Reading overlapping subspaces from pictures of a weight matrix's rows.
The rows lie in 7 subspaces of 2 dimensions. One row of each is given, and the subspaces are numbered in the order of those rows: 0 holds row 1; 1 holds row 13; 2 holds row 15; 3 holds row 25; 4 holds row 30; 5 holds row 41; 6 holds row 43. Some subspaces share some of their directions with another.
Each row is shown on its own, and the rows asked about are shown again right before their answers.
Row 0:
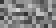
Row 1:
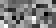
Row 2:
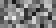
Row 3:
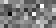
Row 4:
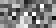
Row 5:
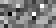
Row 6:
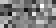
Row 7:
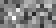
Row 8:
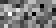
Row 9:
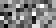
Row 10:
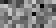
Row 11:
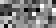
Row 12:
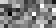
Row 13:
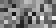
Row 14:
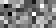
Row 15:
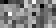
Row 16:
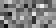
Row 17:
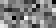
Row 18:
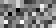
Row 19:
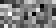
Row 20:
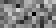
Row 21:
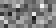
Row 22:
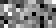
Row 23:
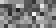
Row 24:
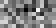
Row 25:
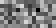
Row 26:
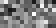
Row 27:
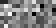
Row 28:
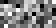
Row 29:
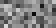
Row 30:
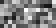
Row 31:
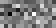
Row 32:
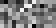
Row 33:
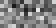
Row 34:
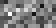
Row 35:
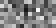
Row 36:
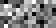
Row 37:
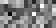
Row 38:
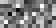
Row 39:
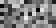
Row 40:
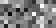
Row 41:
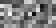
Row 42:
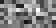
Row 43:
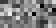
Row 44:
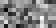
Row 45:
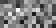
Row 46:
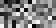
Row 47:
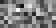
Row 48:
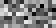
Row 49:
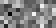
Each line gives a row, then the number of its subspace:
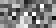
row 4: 1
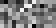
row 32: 2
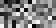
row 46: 2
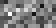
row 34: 5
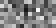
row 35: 5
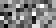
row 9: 0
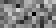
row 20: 4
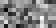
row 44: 1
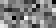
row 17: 0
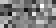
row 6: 4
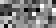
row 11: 4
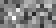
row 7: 4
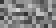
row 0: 3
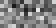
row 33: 5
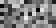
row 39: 5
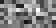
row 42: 3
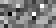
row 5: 0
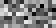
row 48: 3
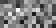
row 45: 6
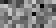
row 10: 2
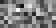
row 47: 3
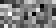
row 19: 5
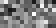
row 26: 6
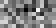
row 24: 5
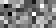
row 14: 0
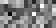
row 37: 2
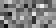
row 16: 0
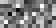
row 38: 6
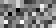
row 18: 6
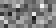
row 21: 0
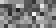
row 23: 3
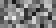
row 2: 4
